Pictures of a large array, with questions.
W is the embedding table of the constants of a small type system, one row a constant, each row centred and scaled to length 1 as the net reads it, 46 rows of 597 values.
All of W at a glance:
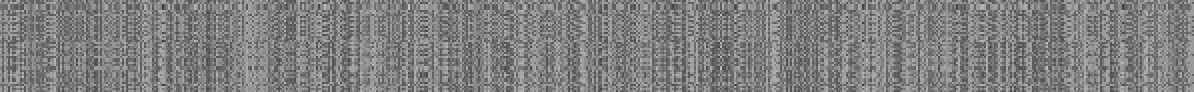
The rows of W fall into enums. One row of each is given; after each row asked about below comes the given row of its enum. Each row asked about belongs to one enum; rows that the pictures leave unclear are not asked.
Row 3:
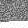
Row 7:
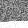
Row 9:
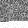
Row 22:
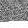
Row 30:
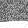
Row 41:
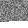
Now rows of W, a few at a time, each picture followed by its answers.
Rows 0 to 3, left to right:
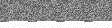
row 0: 9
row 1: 41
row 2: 3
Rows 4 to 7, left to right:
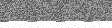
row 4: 3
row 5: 22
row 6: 30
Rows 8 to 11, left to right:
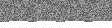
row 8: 41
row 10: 41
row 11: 3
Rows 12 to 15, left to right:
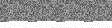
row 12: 9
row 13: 41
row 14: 9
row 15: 41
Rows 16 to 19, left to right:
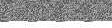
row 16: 3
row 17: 41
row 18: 30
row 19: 9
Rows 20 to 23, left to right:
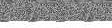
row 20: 3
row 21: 7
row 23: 7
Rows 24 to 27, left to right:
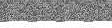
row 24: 30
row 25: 22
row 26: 9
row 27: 41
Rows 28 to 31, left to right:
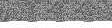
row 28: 7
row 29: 30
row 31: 22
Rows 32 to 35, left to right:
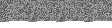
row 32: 30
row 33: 7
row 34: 7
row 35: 9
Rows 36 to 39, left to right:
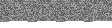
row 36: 22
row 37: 41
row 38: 22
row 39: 9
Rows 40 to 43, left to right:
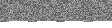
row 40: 9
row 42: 3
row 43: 22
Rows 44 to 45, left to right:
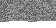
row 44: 30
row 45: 22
